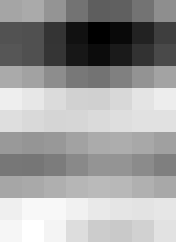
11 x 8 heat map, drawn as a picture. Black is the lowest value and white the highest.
Lone odd cells: none. Ninth with the lowest average: top middle. Average level on the scale: 60%. Stripes: horizontal, repeating 2 times.
